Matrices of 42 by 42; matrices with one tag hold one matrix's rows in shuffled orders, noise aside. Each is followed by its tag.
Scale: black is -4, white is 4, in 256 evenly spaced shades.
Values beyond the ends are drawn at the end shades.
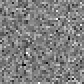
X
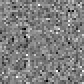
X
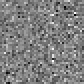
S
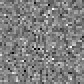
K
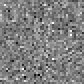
K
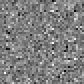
S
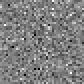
K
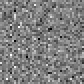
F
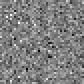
F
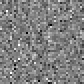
F
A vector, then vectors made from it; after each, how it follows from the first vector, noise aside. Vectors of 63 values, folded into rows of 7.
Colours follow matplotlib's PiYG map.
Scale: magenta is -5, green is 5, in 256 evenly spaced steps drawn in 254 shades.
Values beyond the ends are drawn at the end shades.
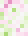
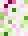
scaled up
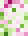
scaled up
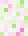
reversed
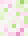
reversed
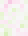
shrunk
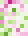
scaled up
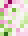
scaled up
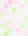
shrunk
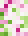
scaled up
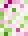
scaled up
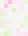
shrunk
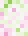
negated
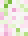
negated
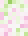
negated
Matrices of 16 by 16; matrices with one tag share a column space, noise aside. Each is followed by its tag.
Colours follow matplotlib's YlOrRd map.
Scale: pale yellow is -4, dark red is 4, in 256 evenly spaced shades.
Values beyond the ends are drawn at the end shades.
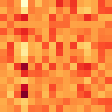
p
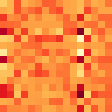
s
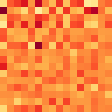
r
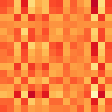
p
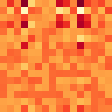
r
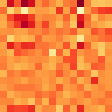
r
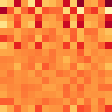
r
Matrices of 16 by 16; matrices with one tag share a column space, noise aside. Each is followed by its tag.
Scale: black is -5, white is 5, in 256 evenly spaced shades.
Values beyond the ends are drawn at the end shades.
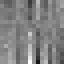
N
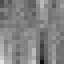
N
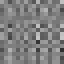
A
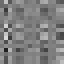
A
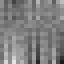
N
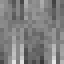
N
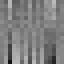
N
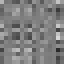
A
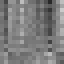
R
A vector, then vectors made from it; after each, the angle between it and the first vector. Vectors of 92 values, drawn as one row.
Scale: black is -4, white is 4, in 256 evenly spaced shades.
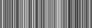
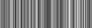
partly opposed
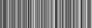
orthogonal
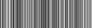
orthogonal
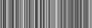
partly aligned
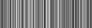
orthogonal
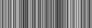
nearly opposite
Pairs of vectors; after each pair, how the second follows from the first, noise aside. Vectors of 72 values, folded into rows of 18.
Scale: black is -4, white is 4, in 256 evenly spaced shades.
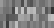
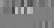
partly zeroed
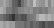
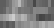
negated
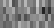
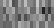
copied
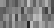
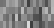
negated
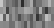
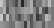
copied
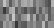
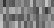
wrapped around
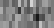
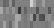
partly zeroed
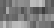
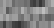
negated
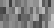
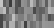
wrapped around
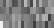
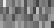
wrapped around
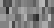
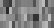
copied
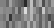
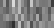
wrapped around
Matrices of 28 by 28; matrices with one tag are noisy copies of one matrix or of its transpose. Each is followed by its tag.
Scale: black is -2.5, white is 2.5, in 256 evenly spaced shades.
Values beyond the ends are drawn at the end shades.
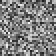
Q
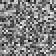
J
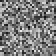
Q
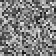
Q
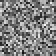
Q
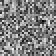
J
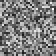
Q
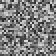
J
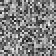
J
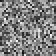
Q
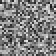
J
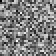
J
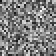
Q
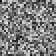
Q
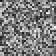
Q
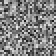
J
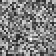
Q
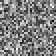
J
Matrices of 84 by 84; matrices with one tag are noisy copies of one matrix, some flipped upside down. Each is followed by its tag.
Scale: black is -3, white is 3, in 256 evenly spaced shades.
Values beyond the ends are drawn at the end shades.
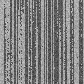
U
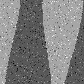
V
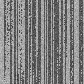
U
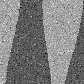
V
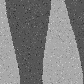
V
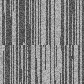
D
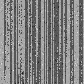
U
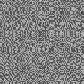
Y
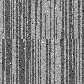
D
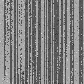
U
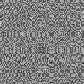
Y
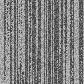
U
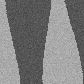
V
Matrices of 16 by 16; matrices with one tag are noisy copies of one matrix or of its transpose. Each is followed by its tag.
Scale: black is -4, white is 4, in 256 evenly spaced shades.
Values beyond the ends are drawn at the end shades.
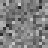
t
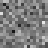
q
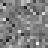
t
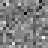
t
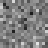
q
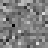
t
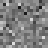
t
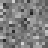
q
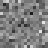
q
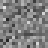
t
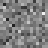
t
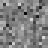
t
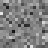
q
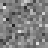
t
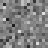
t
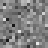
t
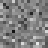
q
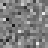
t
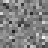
q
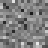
q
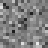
q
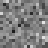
q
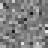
q
